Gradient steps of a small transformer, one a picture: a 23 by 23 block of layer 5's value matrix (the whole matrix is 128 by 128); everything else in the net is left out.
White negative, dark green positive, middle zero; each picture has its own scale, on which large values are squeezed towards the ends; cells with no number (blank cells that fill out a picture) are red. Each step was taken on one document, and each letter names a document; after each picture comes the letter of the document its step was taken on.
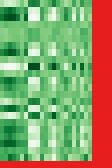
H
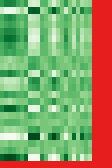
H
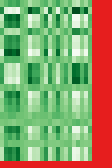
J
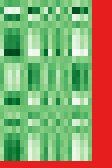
J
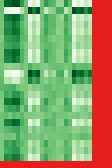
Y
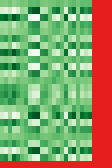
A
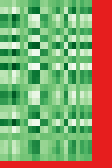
A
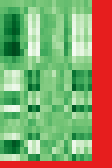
Y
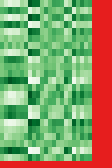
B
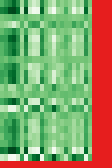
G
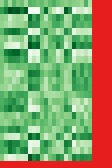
B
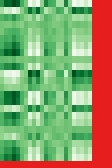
Y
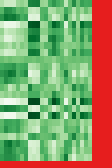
H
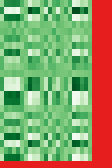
J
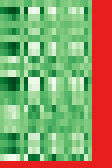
G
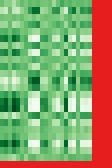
A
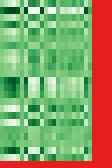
G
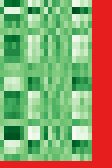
J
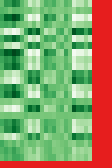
Y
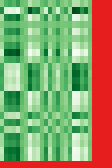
J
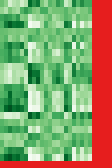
B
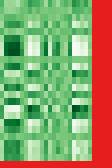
J
